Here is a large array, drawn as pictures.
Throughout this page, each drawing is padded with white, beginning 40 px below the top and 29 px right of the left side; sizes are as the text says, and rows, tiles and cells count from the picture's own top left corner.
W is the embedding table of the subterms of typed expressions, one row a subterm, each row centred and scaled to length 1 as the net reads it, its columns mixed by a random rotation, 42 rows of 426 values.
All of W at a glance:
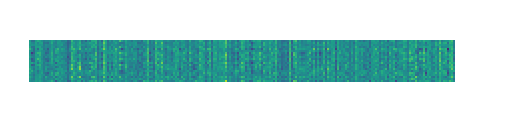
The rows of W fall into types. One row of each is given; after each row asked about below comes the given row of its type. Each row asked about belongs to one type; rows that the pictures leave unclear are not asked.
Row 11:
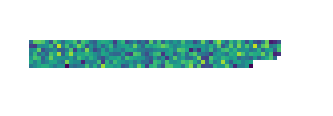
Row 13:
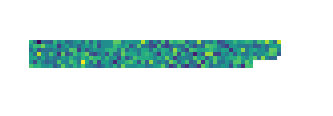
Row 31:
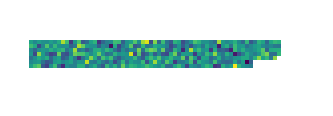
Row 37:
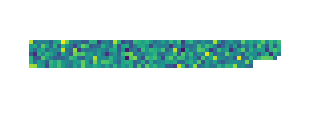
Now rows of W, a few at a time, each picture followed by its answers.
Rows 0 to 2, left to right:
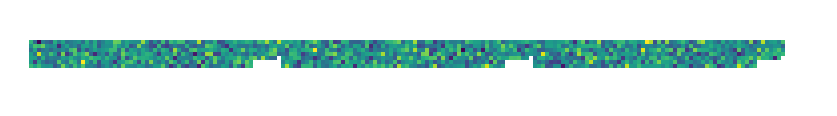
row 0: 13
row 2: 31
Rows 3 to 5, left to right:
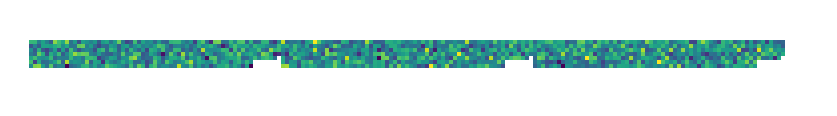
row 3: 11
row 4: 37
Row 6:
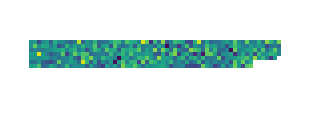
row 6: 13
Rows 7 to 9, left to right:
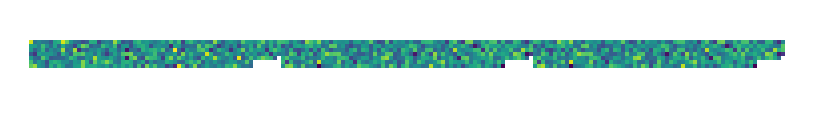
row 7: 37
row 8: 11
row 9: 11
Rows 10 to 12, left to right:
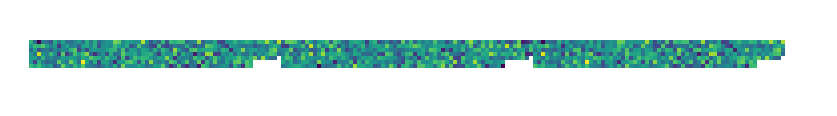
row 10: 13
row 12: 13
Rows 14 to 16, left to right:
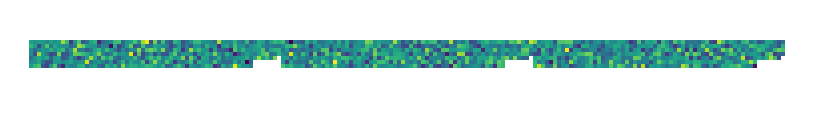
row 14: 31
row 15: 13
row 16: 37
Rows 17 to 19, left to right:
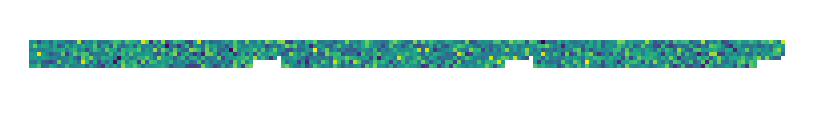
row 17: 13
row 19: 13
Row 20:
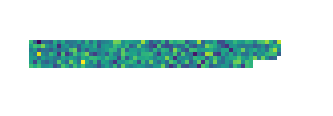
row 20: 13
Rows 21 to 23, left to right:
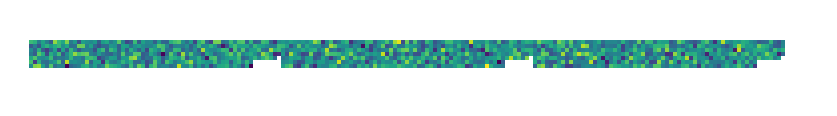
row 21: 11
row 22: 31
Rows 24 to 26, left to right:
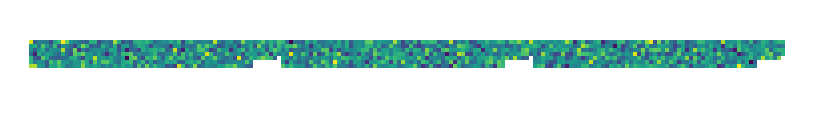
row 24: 37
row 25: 13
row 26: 31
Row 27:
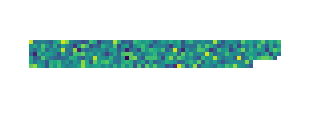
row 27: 37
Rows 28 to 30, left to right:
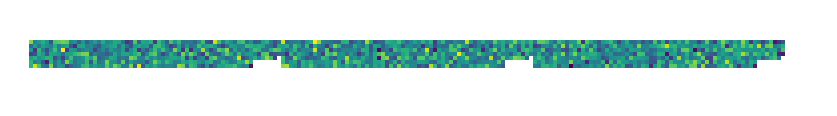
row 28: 37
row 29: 37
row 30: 11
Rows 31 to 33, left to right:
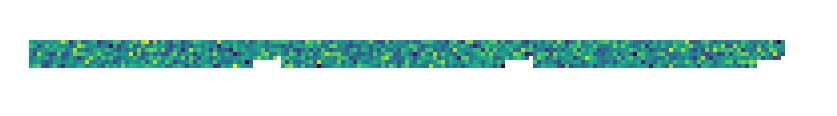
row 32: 11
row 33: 11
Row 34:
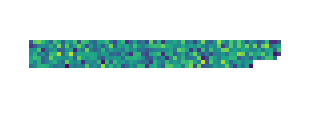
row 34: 11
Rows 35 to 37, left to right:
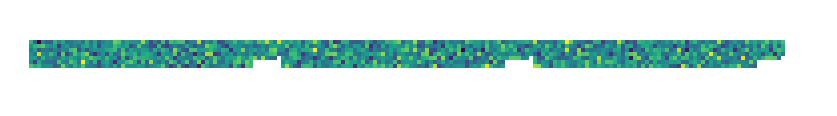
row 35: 13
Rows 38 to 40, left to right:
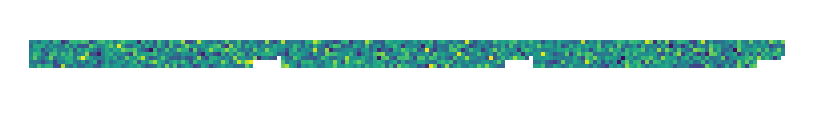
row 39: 37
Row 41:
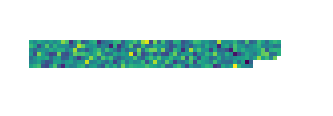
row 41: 31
